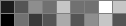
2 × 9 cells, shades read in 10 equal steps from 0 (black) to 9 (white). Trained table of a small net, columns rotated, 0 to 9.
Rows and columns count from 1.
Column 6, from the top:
4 3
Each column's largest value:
1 4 5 4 7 4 5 9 7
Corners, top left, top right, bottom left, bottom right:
1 7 0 3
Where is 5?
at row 1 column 3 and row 2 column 7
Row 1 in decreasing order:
9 7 7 5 4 4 4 3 1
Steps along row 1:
up up down up down same up down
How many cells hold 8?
0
